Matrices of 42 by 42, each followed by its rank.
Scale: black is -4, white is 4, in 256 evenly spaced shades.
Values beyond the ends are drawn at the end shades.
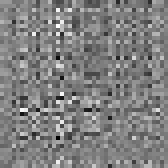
five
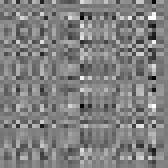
two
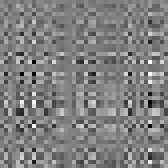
two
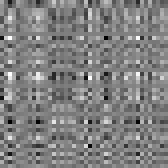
two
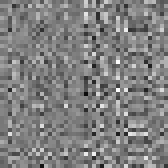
five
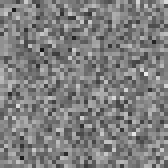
full rank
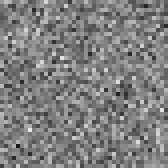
full rank
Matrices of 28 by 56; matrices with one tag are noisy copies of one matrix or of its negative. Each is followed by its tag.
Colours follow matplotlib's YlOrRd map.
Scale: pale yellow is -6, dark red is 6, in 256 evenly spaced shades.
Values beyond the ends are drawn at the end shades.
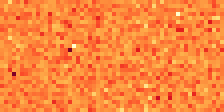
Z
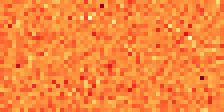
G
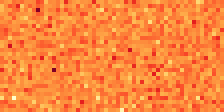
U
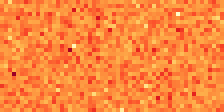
Z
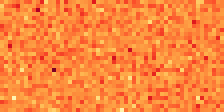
U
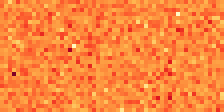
Z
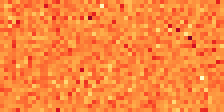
G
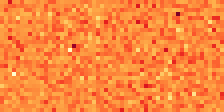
Z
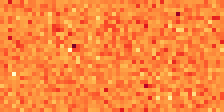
Z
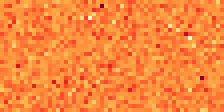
G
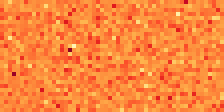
Z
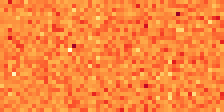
Z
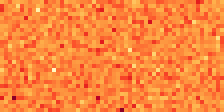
U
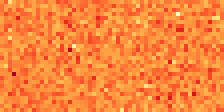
Z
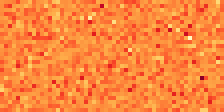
G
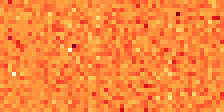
Z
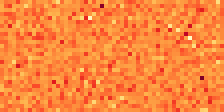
G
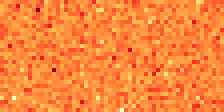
U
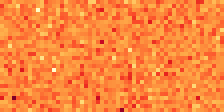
U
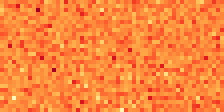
U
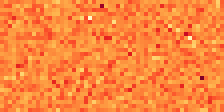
G
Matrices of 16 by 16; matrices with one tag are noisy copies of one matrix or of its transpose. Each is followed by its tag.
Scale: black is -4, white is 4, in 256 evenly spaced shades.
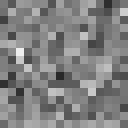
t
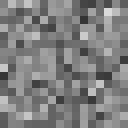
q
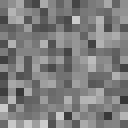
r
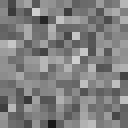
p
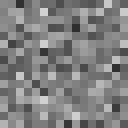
r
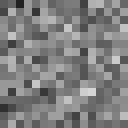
t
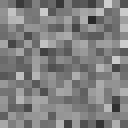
r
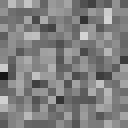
q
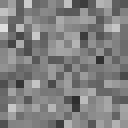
q
